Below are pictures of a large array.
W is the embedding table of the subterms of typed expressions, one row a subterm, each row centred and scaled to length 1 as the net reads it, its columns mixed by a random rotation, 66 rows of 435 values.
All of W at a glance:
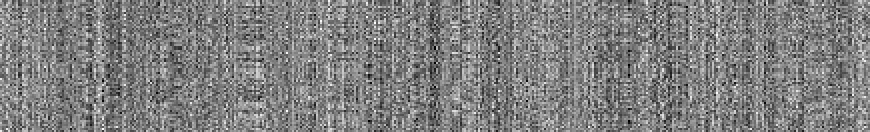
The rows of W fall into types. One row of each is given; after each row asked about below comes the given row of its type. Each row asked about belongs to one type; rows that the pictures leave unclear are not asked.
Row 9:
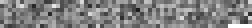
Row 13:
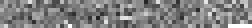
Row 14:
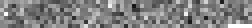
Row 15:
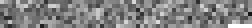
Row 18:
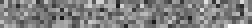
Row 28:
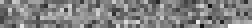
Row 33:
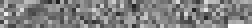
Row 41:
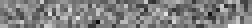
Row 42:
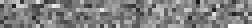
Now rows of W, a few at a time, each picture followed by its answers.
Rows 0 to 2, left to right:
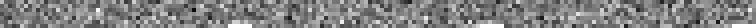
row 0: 15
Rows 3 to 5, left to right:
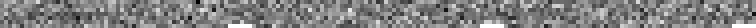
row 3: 42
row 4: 15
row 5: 15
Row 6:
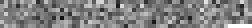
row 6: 18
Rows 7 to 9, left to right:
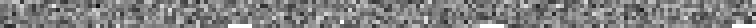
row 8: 18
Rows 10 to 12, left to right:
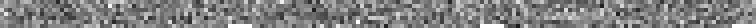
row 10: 14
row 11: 13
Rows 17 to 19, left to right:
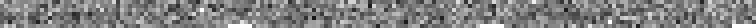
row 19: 13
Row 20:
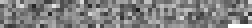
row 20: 9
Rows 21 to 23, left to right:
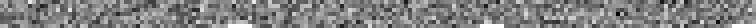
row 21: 13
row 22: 9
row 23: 28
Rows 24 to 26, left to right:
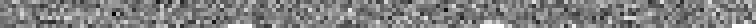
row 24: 28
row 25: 15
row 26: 13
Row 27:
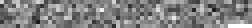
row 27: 42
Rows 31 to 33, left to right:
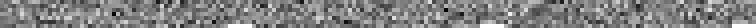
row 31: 28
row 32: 33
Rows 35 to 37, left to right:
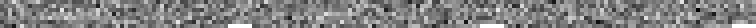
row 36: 18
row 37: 33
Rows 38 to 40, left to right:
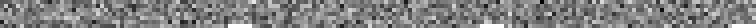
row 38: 33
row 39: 9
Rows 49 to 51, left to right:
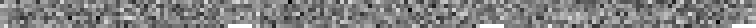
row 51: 41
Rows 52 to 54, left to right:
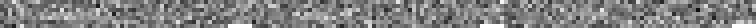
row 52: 28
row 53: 9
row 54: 15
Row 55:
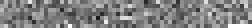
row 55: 13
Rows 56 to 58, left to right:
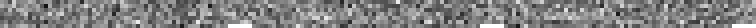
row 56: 28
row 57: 41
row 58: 28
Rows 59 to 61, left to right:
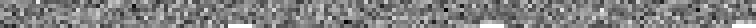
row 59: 14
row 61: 15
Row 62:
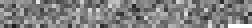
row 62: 14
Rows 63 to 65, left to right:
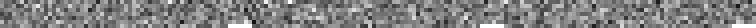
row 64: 42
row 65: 9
